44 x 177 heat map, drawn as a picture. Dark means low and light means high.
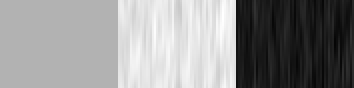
The table splits into one row of 3 panels. Panel 1,1: high, flat. Panel 1,2: very high, streaked downward, faint in contrast. Panel 1,3: very low, streaked downward, faint in contrast.
